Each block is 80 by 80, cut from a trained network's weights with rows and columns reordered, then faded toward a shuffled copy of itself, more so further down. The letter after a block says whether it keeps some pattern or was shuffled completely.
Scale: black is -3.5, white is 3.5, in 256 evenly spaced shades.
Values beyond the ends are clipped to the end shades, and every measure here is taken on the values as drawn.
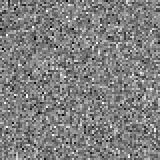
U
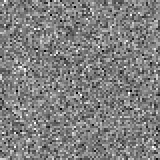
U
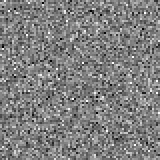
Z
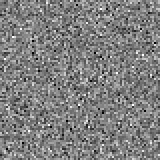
U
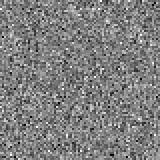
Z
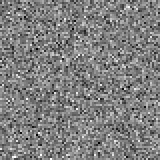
U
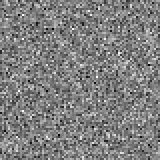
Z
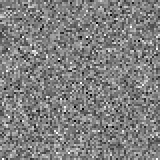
U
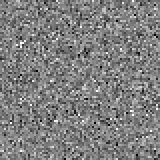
Z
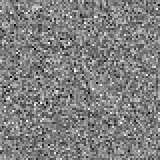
U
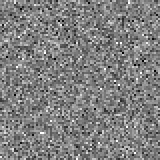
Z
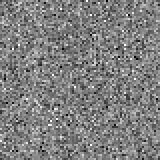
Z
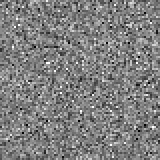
Z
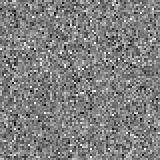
Z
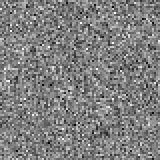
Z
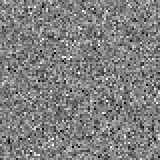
U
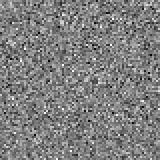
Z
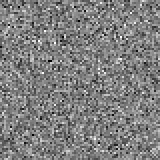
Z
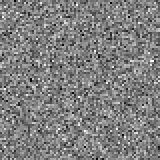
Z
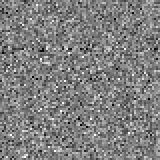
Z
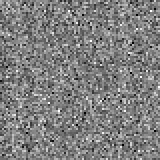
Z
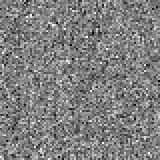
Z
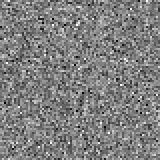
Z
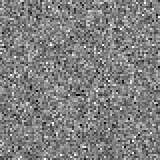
U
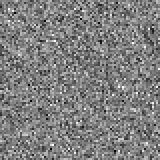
U
